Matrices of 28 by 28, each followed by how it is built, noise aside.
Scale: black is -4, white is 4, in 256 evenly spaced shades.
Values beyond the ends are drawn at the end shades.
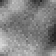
smooth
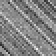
Toeplitz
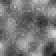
smooth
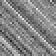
Toeplitz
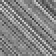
Toeplitz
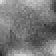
smooth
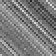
Toeplitz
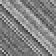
Toeplitz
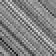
Toeplitz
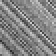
Toeplitz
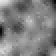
smooth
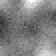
smooth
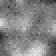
smooth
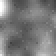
smooth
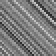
Toeplitz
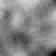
smooth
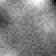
smooth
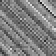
Toeplitz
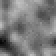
smooth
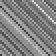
Toeplitz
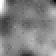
smooth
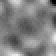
smooth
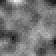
smooth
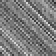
Toeplitz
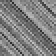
Toeplitz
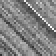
Toeplitz
